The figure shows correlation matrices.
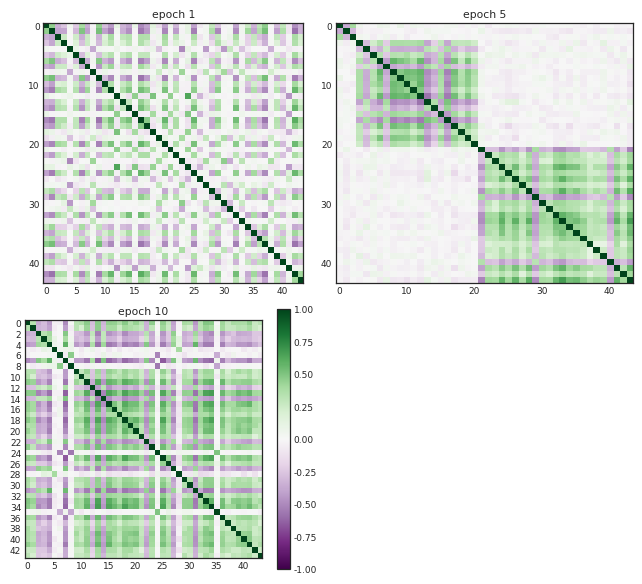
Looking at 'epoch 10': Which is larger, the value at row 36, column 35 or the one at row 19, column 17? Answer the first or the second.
the second
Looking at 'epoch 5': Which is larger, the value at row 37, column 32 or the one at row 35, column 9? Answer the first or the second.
the first
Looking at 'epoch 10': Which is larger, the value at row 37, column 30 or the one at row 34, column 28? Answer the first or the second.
the first
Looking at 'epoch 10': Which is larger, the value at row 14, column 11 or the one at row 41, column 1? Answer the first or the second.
the second
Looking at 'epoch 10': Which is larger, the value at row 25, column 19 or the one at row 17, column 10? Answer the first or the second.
the first
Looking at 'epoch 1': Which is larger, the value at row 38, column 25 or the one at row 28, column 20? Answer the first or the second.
the first
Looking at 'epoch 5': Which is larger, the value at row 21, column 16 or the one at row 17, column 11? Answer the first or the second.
the second
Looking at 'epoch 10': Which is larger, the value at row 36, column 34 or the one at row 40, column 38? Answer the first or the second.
the first
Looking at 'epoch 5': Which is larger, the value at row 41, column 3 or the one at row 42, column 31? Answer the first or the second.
the second
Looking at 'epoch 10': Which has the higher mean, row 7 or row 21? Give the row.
21
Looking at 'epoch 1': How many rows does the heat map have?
44
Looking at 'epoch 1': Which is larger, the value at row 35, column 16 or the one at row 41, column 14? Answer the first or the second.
the first
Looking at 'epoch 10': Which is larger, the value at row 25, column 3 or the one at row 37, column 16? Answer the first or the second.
the second
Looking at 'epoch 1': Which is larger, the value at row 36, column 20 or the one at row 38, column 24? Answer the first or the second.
the second
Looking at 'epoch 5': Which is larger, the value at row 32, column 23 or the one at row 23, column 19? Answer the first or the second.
the first
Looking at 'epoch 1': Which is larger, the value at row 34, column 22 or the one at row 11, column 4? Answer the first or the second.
the second
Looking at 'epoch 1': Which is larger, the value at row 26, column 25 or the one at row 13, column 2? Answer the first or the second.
the second
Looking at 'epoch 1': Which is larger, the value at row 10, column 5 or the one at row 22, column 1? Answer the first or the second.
the first
